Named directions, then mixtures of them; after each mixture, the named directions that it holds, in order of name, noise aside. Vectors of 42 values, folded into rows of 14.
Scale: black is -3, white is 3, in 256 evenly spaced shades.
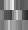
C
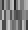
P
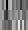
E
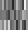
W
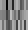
C, E, W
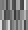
E, P, W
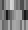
C, E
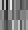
E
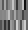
W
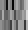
C, E, W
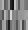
C, P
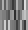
W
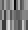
P
